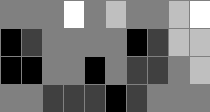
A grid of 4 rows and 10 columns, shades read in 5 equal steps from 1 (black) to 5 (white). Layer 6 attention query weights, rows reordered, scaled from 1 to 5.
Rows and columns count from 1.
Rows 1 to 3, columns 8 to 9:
3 4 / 2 4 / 2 3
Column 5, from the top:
3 3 1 2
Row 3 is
1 1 3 3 1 3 2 2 3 4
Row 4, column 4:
2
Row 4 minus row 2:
2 1 -1 -1 -1 -2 1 1 -1 -1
